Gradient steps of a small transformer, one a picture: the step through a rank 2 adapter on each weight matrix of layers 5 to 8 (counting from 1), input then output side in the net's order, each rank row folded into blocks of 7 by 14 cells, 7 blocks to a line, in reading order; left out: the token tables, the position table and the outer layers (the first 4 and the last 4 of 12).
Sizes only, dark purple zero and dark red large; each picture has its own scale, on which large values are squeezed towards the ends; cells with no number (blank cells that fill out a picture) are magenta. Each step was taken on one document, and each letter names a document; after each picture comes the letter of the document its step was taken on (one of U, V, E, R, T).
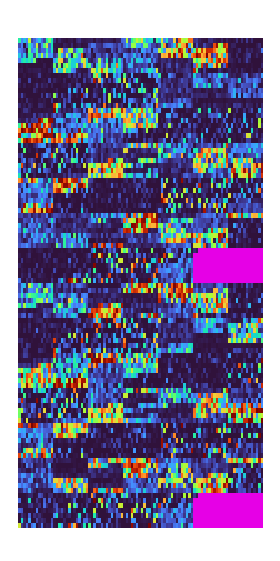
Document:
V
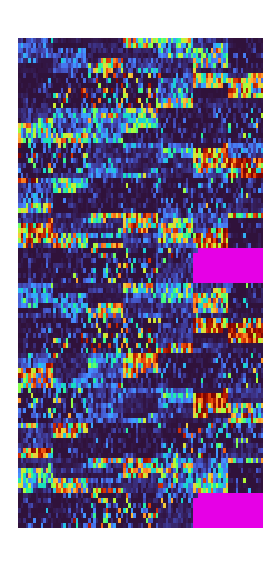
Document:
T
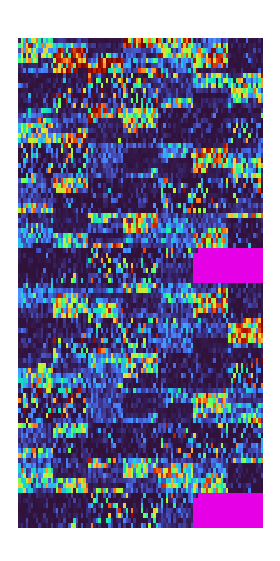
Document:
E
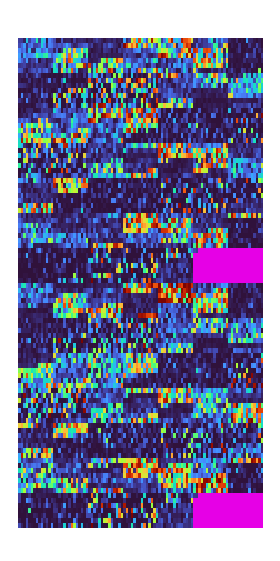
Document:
E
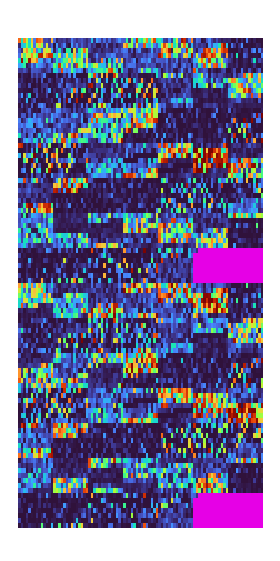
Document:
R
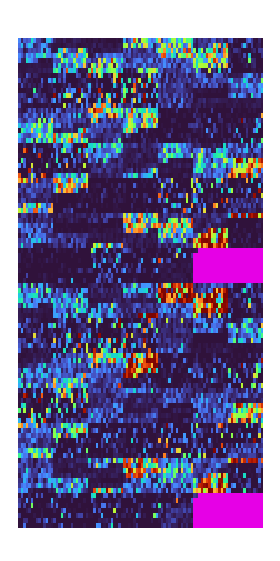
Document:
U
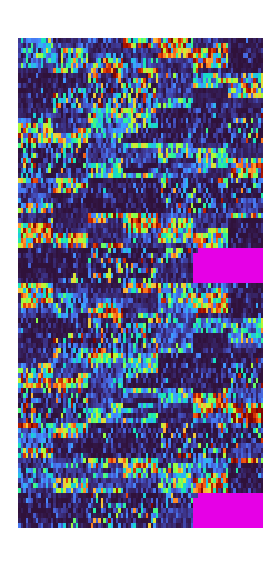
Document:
E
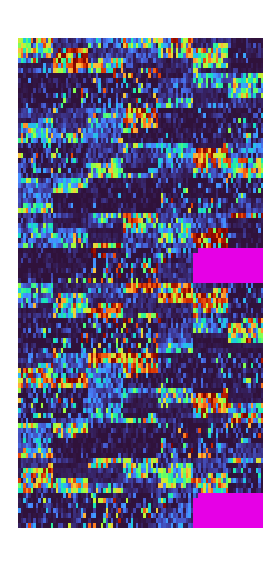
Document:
T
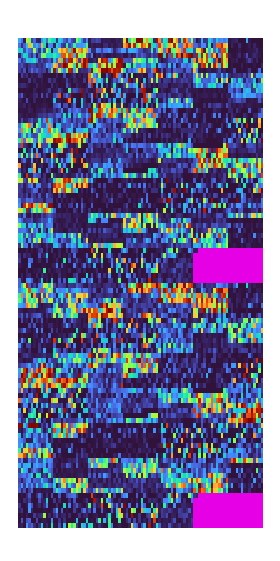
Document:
E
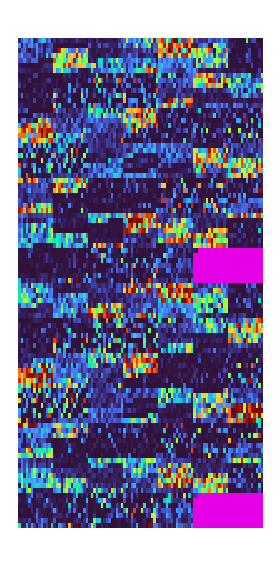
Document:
V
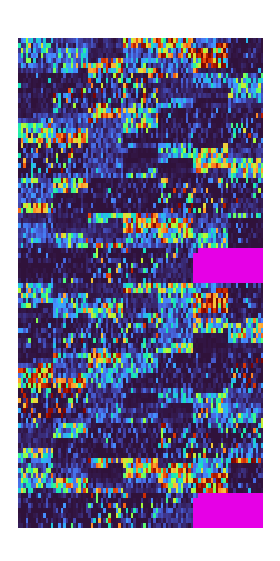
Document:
E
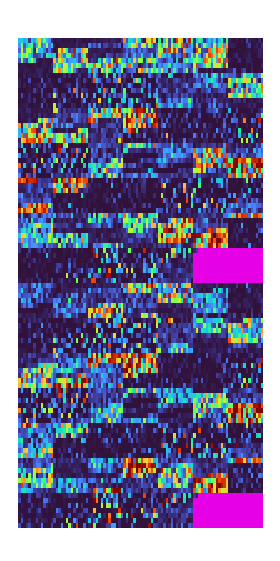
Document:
V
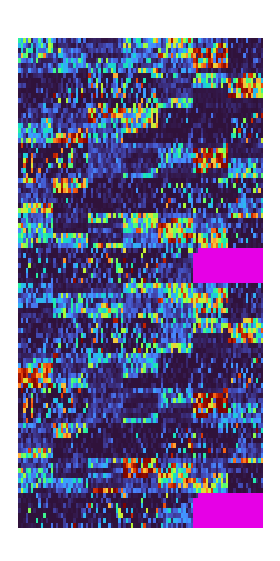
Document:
R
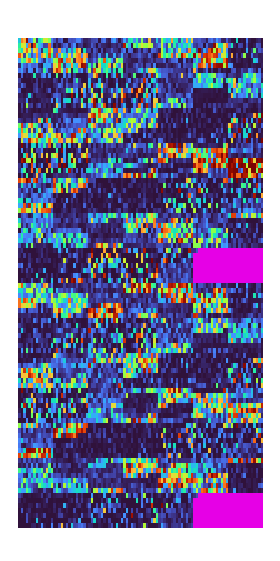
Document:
R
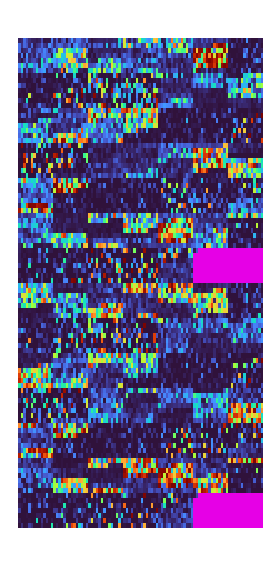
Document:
R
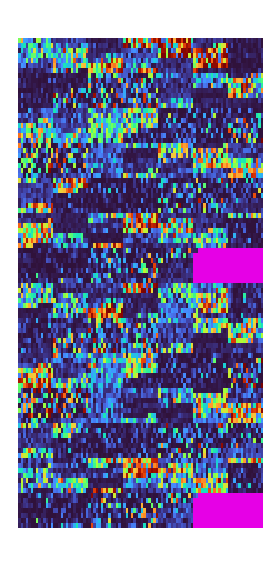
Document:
E
